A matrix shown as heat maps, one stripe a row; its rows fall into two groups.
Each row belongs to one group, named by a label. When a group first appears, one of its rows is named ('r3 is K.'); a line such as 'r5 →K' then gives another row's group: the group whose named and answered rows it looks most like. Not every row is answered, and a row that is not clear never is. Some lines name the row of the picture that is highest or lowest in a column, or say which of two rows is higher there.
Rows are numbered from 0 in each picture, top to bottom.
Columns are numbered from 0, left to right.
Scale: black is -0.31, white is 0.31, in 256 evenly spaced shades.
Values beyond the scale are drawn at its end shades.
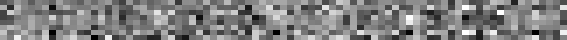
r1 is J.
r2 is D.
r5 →D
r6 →J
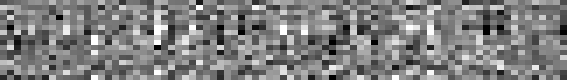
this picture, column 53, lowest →8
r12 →J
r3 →D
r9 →J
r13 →D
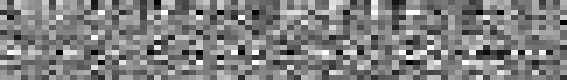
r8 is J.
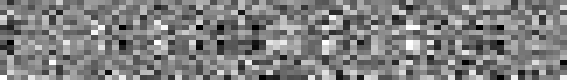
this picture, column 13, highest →6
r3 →D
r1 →J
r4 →D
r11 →J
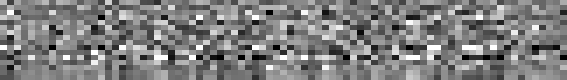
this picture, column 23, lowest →3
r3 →J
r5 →D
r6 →D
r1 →D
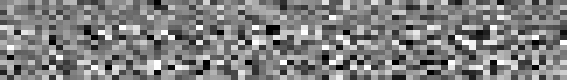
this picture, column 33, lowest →11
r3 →D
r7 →D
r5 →J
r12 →D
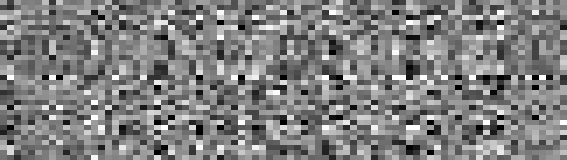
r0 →D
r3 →J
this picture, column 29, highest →21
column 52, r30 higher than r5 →Yes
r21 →D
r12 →J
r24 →J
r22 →D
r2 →D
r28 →D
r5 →D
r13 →J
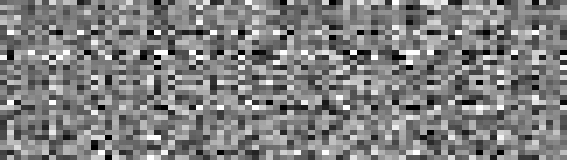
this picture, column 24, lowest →10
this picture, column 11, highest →6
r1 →J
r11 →D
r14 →D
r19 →D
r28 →D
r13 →J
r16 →D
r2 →J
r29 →D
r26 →J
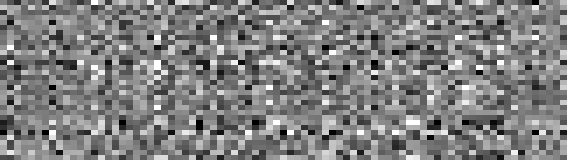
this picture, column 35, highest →26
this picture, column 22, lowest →9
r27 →J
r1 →D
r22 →J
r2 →D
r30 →D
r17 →J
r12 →D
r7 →D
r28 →D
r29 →D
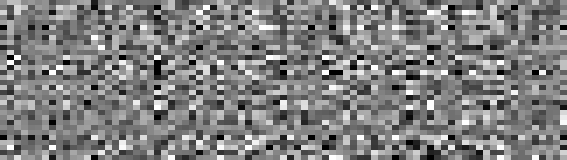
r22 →J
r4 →J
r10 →J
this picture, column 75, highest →11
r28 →J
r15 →J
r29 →J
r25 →D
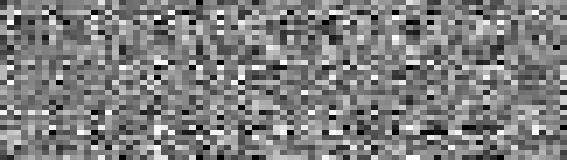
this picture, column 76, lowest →7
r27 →J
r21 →D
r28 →D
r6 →J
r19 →J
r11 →D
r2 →D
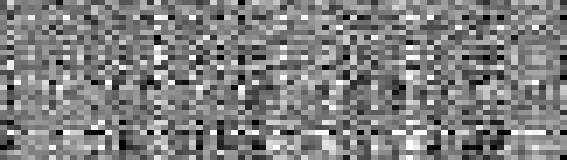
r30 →D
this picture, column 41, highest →29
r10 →D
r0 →D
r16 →D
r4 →D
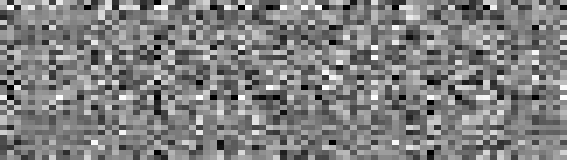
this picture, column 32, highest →1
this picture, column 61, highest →19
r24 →J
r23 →J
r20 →J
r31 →J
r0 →D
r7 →J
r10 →D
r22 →J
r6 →J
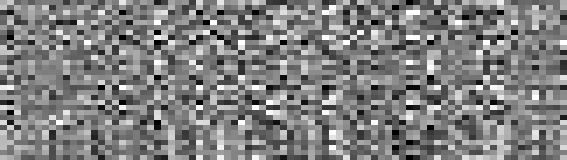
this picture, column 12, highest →8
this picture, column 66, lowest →3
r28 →J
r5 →D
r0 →J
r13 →J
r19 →D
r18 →D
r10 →J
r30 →D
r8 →J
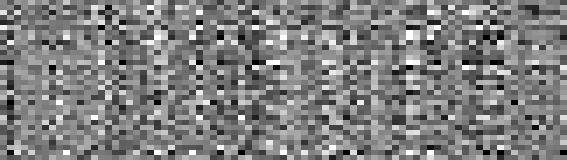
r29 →D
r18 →J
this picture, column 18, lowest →8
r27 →D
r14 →D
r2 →J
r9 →D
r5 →J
